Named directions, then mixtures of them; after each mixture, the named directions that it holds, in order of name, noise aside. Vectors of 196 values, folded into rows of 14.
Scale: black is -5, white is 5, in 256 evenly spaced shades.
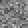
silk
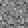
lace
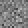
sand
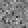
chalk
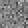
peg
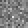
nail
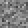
chalk, nail, silk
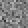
chalk, lace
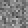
chalk, peg, silk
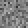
chalk, nail, peg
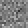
lace, peg, sand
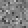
chalk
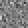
chalk, lace, peg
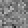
silk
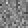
lace, nail, peg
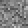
peg, sand, silk
